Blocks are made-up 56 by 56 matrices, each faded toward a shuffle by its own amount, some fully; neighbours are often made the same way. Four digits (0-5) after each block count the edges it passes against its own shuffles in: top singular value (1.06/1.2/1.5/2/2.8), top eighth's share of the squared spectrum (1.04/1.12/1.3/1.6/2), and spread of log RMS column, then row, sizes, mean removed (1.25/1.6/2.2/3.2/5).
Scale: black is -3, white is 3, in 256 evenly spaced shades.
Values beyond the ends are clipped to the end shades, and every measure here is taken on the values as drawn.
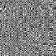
4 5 3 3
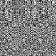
4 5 3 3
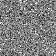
2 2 0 0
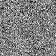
2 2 0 0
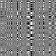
5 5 4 3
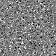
2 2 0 0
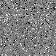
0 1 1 1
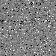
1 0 0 0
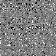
1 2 2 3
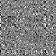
4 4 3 2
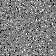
2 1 0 0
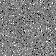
0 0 0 0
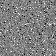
0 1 0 0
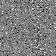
1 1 1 0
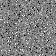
0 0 0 0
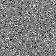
0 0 0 0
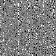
2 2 3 0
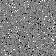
0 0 0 0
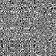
4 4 2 2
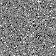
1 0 1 0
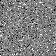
0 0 0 0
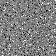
0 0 0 0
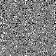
1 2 3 2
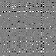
4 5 2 2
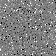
2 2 0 0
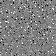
0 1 0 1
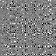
4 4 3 2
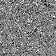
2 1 0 0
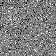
2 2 0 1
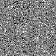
3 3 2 1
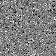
2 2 0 0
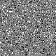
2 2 0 1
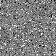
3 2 0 1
